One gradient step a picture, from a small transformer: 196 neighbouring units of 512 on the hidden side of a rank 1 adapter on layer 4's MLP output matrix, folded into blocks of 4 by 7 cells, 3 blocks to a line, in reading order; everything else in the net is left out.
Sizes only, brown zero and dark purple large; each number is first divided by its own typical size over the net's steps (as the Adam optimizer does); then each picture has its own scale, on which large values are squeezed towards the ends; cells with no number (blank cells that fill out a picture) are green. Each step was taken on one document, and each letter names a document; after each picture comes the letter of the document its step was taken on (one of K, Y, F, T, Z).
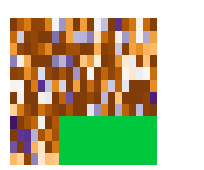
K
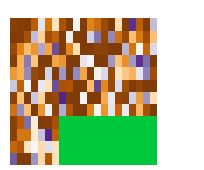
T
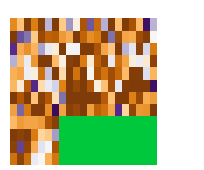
T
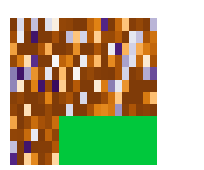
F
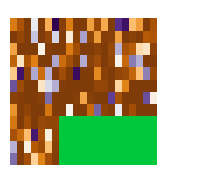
F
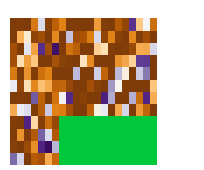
T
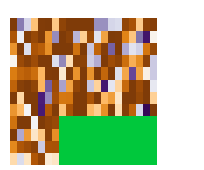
K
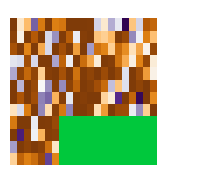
K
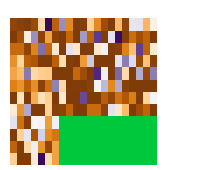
T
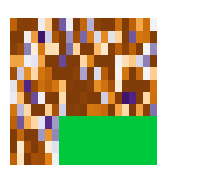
T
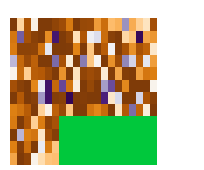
K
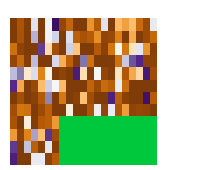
F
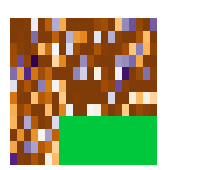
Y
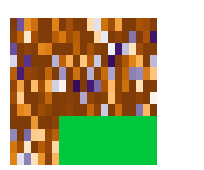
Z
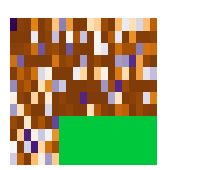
Y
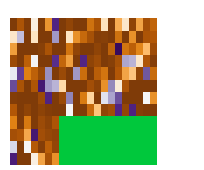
F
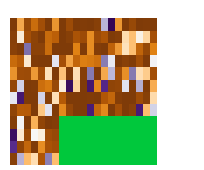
Z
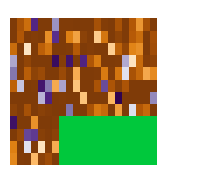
K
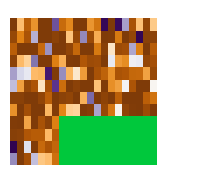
F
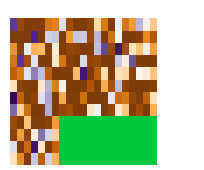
Y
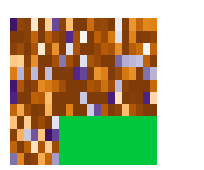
Y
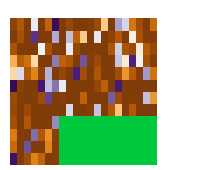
F
